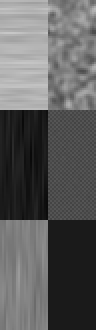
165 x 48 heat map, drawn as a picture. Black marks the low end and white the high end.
The table splits into 3 rows of 2 panels. Panel 1,1: high, streaked across, faint in contrast. Panel 1,2: middling, blotchy. Panel 2,1: very low, streaked downward, faint in contrast. Panel 2,2: low, checkered, faint in contrast. Panel 3,1: middling, streaked downward, faint in contrast. Panel 3,2: very low, flat.
